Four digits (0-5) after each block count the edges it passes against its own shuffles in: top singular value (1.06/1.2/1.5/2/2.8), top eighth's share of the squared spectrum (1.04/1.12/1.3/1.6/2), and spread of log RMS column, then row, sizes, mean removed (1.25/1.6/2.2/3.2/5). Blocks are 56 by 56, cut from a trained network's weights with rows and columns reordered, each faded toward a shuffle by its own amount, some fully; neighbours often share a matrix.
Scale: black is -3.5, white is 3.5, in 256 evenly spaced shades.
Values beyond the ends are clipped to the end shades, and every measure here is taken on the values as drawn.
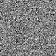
2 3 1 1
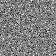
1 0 0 0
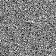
1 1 0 0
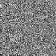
3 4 2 1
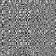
4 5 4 2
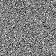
0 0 0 0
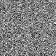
3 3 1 0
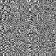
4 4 2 2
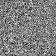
0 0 0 0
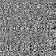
3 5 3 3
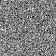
1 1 0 0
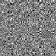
3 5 2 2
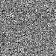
2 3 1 1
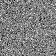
0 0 0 0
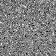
0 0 0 0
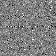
2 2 1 1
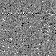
2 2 0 1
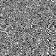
3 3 2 1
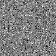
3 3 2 0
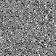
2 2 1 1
